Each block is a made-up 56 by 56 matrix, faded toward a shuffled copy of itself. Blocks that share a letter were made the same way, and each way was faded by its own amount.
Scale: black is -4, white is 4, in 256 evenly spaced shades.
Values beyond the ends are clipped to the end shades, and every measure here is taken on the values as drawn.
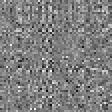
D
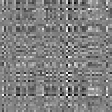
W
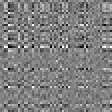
W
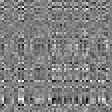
W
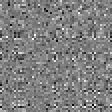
D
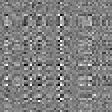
W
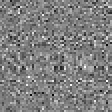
D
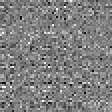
D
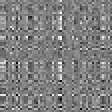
W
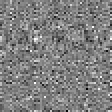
D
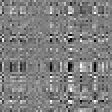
W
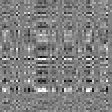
W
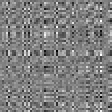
W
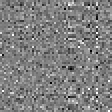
D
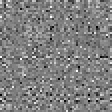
D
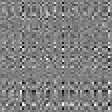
W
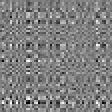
W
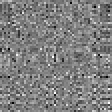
D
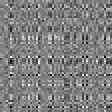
W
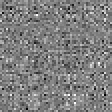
D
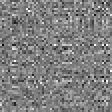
D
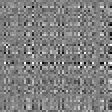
W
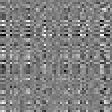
W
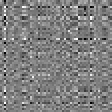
W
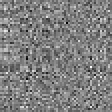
D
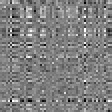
W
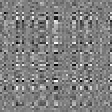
W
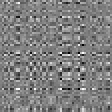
W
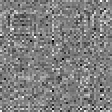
D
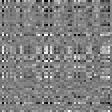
W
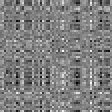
W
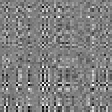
W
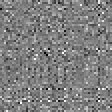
D
